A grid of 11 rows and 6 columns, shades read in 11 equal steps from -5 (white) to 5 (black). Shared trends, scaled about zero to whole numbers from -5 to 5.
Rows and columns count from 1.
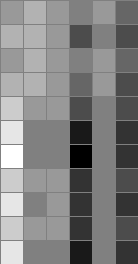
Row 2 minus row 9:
2 -2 0 -1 0 -1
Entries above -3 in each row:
6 6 6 6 5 5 5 5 5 5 5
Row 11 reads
-4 0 0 4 0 3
